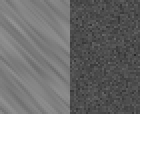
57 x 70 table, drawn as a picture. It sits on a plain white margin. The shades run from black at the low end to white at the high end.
The table splits into one row of 2 panels. Panel 1,1: middling, slanting down to the right, faint in contrast. Panel 1,2: low, fine-grained, faint in contrast.
